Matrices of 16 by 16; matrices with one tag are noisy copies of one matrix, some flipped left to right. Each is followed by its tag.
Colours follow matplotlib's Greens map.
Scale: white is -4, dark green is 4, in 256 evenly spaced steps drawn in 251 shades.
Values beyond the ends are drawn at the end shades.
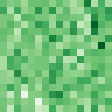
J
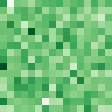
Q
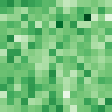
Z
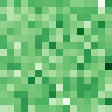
Q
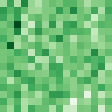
J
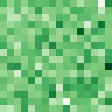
Q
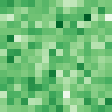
Z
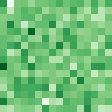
Q
